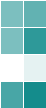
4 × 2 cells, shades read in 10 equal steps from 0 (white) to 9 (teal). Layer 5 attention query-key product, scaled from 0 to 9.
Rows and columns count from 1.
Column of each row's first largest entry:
2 2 2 2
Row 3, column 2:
1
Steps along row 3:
up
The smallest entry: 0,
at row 3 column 1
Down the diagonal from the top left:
5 8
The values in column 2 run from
1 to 9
